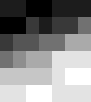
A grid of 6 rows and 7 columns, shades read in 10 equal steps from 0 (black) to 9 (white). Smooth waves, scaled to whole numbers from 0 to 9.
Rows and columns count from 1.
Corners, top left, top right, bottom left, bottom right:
1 1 8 8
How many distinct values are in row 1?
2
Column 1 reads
1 0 2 4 7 8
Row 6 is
8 8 9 9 8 8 8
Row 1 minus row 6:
-7 -7 -9 -9 -7 -7 -7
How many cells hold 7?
4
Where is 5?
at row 4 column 2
